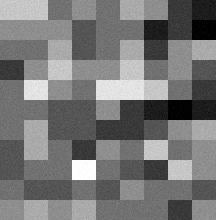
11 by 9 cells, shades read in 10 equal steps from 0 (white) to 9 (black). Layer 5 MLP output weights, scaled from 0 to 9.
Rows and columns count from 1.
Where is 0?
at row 9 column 4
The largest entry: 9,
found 2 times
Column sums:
54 41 50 52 51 48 59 59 62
